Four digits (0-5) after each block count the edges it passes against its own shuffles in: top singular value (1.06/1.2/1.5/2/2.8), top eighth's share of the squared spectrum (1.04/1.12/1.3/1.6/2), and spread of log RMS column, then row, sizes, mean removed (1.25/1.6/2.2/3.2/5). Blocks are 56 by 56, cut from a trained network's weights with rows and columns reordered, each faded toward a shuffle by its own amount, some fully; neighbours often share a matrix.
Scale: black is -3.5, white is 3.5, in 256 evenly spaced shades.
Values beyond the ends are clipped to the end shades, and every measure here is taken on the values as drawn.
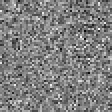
2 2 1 0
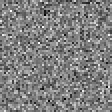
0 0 0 0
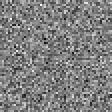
2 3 1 0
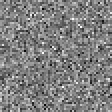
0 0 0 0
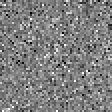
0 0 0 0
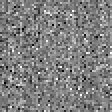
2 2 0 1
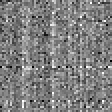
3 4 1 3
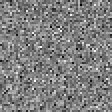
1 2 0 0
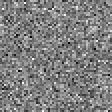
2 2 0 0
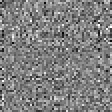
3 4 3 2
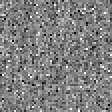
0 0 0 0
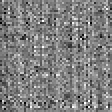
3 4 1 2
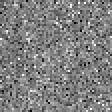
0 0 0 0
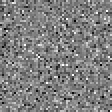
0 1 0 0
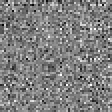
3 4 2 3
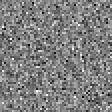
0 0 0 0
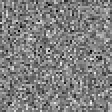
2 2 0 0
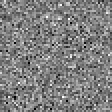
1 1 0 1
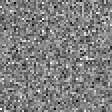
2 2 0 1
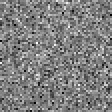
0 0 0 0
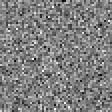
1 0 0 0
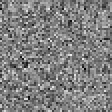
3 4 2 1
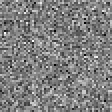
3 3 1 0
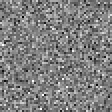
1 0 0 0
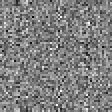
3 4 2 1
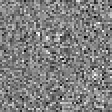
3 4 2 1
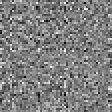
3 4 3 2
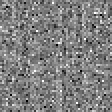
2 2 0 1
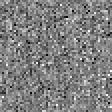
1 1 0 0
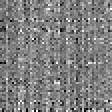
3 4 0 3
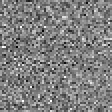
2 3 1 1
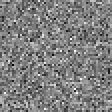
0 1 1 0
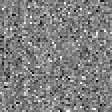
1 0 0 0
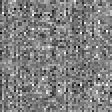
3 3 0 2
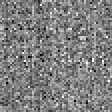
2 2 0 1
